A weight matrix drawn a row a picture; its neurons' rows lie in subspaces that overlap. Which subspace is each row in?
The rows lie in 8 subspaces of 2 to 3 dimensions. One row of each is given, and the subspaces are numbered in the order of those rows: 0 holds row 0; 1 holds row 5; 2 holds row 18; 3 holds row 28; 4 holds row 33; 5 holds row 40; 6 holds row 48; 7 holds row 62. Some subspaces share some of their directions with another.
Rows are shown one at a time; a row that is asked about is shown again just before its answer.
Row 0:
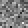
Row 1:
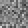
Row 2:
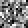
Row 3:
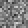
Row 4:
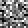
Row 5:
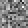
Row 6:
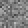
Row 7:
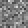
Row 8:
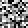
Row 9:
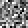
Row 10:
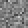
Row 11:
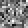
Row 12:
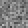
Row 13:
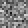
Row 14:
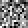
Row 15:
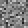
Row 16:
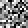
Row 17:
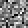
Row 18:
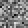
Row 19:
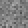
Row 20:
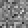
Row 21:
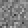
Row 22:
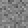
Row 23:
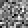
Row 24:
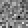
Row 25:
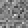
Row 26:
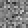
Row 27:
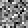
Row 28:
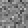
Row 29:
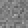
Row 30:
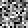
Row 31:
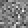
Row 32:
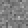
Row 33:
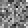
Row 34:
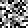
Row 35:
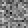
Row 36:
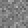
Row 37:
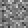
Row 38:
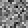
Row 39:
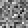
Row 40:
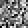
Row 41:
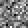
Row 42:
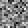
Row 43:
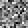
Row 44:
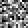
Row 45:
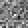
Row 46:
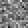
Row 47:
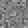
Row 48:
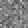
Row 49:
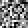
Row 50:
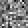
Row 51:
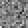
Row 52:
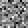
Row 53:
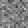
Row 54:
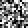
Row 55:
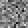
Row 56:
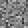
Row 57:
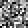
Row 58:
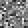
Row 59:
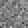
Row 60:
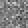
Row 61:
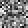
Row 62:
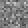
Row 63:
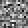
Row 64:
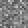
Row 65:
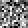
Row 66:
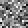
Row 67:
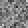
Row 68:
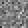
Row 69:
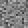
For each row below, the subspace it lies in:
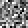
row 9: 2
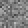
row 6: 2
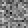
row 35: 0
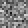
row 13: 0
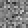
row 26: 7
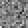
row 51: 2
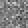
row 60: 7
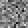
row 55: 6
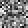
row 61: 2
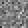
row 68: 2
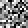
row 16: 1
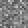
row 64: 6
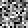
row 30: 1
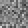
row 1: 5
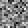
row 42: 3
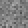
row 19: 6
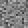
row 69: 5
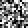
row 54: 6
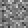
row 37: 0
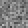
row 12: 1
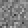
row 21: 7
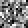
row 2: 4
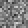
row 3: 0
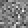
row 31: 6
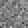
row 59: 0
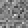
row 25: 1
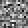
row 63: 7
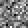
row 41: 3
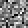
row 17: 5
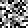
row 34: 3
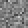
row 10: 5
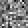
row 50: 1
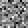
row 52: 3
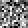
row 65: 7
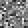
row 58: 5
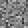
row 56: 5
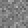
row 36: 4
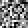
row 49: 7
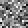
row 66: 3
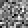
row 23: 6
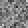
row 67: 4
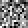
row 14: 7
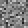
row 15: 5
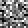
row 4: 0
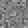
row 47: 5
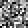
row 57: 1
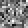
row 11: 4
